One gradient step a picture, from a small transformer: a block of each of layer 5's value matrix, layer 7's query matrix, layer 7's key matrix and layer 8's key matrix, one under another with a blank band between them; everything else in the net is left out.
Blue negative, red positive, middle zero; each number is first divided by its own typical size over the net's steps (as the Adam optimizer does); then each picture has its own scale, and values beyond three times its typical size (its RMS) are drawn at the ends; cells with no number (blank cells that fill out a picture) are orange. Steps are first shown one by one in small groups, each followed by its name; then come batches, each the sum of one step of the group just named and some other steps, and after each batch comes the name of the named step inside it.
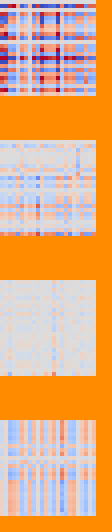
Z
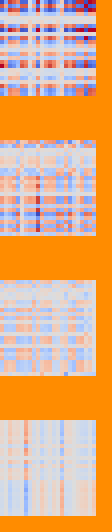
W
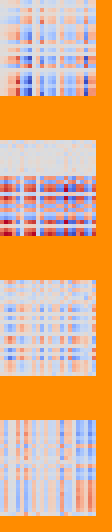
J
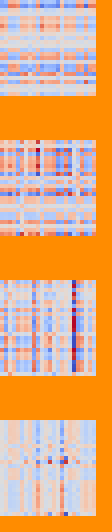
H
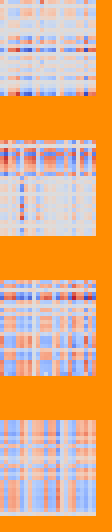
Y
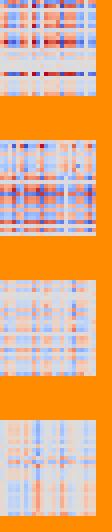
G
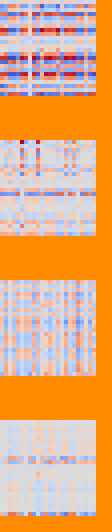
H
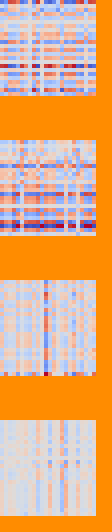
W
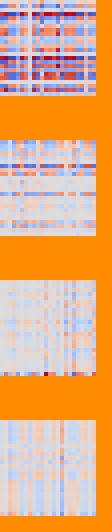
Z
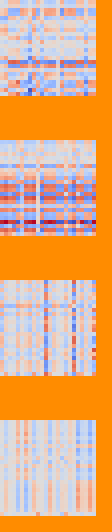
J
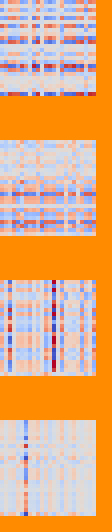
W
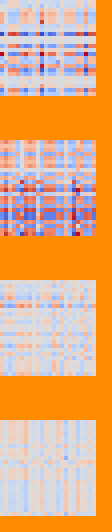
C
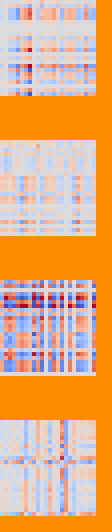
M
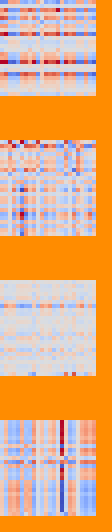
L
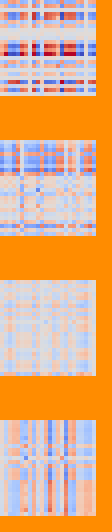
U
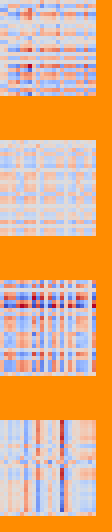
M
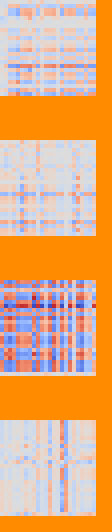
M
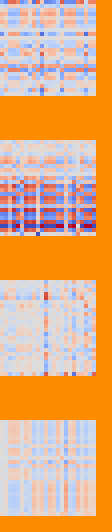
C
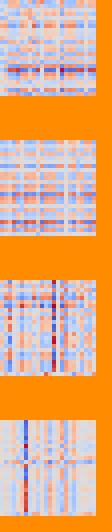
M
